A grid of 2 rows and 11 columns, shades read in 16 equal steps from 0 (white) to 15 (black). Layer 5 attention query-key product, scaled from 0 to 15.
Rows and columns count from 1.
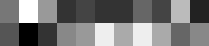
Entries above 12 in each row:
1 1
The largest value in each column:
10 15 12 12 11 12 12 9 11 9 13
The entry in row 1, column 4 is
12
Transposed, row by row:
8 10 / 0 15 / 6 12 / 12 7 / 11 6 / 12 1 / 12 5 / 9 1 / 11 5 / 4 9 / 13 7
